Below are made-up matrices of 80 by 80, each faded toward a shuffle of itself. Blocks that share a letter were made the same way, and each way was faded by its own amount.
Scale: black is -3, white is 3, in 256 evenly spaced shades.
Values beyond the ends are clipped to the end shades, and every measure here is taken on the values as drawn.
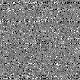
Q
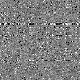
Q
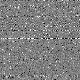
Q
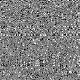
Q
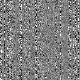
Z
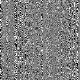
Z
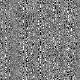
Z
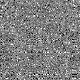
Q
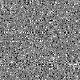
Q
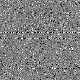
Q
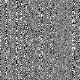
Z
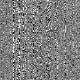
Z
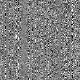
Z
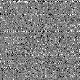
Q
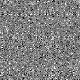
Q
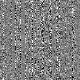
Z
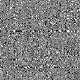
Q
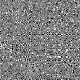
Q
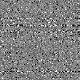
Q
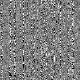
Z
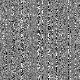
Z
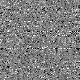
Q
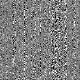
Z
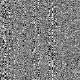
Z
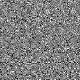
Q
